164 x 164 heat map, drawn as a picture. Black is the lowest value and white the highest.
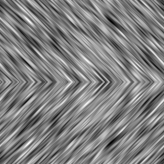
It is mirror symmetric from top to bottom. The centre is the ninth with the highest average. No single row or column stands out from its neighbours. The histogram is bell-shaped.
